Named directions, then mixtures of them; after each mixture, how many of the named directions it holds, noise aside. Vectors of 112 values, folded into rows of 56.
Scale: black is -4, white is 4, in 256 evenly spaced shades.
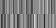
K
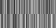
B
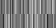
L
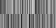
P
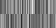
two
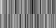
three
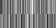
three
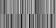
two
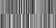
three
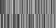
three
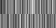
three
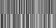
three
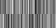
two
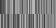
three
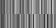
three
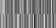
three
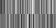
two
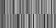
three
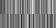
two
